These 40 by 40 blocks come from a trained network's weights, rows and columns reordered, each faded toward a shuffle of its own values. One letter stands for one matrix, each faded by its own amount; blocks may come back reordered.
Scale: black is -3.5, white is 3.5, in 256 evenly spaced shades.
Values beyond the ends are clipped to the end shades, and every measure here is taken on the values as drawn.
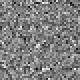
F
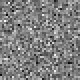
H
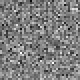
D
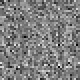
F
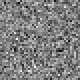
D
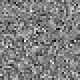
H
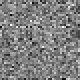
F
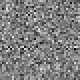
F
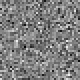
F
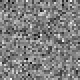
D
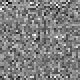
F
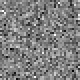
D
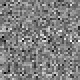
F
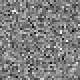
H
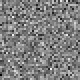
D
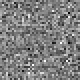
F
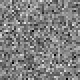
H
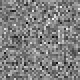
F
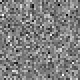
D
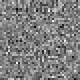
F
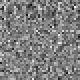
F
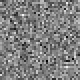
D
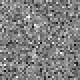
H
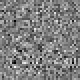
F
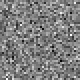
H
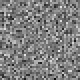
D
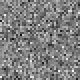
D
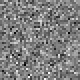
H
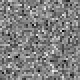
H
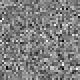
F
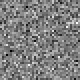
F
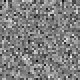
D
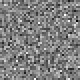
D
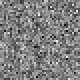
H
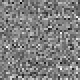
F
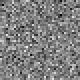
D
